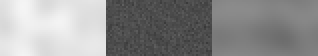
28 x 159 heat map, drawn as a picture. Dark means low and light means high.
It is made of 1 by 3 panels. Panel 1,1: very high, smooth, faint in contrast. Panel 1,2: low, fine-grained, faint in contrast. Panel 1,3: middling, smooth, faint in contrast.
